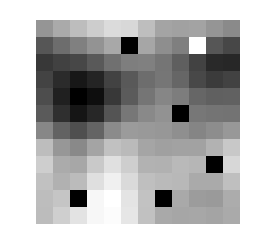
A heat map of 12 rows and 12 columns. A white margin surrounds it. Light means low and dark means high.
Stripes: none. Lone odd cells: 6, 5 higher and 1 lower than their neighbours. Ninth with the highest average: middle left. Calmest part: centre.
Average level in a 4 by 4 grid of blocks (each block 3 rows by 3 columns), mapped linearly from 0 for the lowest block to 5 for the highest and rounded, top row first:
3 2 2 3 | 5 4 3 4 | 2 2 2 2 | 2 0 2 2
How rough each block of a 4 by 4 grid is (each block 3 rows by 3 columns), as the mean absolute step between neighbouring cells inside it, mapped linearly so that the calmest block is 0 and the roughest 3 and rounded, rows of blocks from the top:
1 3 1 3 | 1 1 1 0 | 1 1 0 3 | 3 0 3 0
